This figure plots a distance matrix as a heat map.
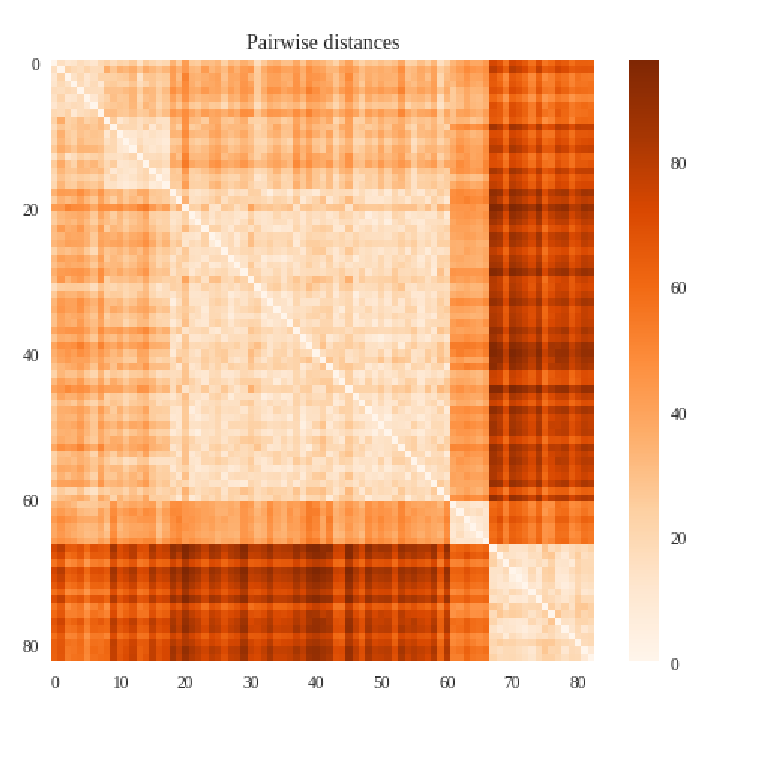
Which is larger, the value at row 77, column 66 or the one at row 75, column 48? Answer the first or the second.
the second
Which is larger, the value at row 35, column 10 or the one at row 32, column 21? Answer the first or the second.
the first
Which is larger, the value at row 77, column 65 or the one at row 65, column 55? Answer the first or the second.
the first
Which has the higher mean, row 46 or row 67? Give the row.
67
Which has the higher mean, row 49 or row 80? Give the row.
80
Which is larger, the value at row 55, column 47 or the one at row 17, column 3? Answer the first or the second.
the second
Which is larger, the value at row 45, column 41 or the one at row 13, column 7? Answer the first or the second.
the second
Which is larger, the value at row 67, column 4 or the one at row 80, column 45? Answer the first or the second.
the second
